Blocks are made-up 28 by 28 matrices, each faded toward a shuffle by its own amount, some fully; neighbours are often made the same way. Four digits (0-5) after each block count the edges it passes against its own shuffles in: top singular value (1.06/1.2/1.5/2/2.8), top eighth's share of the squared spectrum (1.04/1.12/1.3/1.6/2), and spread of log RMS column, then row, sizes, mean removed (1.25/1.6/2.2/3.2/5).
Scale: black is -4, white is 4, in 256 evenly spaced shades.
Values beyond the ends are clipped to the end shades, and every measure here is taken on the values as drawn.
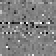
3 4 0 2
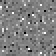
0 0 0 0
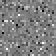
1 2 0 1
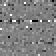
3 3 0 2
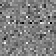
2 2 0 2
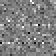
1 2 0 1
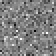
1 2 0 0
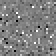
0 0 0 0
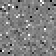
0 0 0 0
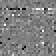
3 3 0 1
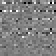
3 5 0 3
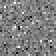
0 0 0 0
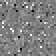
0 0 0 0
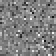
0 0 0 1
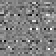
3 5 1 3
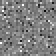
0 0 0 0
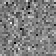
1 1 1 0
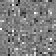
3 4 2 1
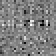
3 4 1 2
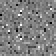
1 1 0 0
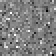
0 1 0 0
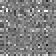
3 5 2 2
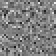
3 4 0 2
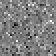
1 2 0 0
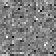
2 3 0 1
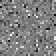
1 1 0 0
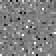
1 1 0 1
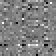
3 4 1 2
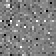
2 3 0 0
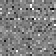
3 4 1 1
